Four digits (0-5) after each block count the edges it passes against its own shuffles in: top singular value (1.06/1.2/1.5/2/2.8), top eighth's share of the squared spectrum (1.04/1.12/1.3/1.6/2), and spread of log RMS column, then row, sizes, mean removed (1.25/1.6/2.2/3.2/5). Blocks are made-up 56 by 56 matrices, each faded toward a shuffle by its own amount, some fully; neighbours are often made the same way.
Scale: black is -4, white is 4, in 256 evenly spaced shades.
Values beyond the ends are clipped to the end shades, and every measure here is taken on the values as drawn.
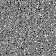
0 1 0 0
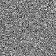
3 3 1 1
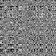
4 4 3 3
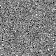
0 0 0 0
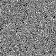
0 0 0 0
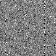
2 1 2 0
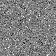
0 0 0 0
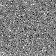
0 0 0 0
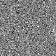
1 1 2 0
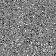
0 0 0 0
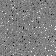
0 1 0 0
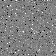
2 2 0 0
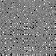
4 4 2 2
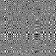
5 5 3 3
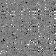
4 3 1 2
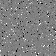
0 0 0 0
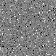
3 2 1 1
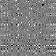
4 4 2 2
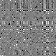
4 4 2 2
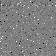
2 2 0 0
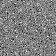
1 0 0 0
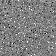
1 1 0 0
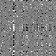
4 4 2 2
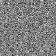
3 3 1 1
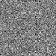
3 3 1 1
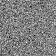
1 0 0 0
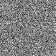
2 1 0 0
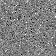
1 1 0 0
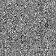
1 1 3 0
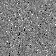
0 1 1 0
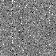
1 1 1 0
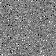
0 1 0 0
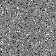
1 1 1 0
